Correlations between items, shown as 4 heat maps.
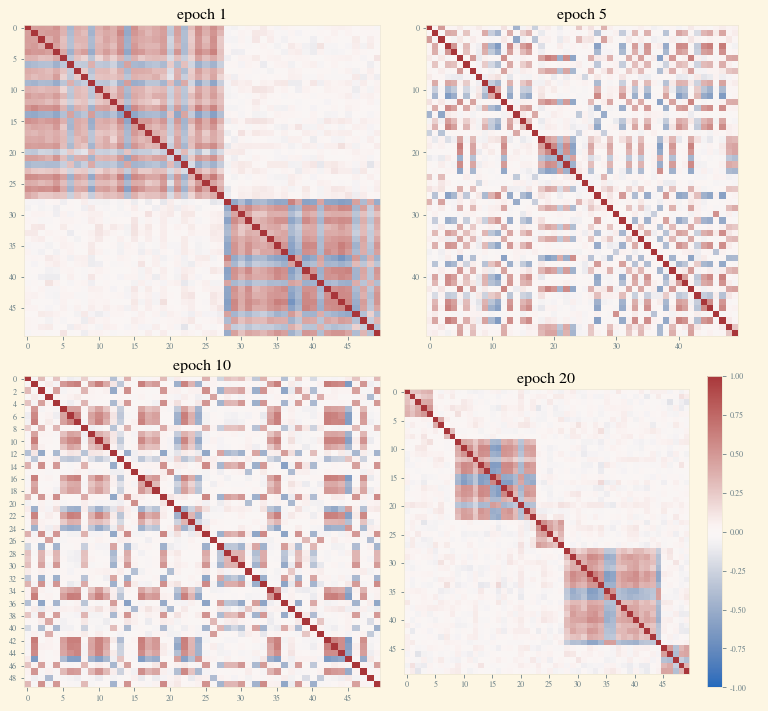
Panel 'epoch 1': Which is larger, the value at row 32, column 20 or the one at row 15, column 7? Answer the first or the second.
the second
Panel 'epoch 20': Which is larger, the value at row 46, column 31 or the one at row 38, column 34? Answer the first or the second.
the second
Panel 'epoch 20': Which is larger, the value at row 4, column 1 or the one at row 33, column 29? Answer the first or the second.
the second
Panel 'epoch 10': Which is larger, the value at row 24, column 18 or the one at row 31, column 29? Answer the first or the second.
the second
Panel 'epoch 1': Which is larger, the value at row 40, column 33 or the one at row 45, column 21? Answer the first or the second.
the first
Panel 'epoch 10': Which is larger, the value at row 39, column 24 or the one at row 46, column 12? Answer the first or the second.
the first
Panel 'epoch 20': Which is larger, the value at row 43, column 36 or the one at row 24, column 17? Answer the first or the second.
the second
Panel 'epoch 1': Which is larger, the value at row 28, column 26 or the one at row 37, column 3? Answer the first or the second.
the second
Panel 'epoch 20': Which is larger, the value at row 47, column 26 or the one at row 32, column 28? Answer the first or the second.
the second
